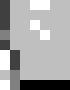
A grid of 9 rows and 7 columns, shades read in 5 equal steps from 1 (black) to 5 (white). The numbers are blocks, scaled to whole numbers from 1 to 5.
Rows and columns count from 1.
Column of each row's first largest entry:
4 2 4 5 2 1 1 1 1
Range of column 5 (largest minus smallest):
4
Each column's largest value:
5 4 4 5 5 4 4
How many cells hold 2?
6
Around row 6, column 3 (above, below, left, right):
4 4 2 4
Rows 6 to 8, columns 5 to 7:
4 4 4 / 4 4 4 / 4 4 4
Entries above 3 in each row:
6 6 6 6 6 6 6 6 1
